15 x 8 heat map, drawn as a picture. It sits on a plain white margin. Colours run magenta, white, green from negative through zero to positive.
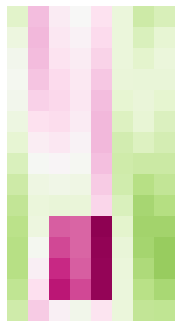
The bottom middle is the ninth with the lowest average. Overall the values sit about 50% of the way up the scale. The grain runs up and down. In the bottom middle lies a patch that is lower than the rest.
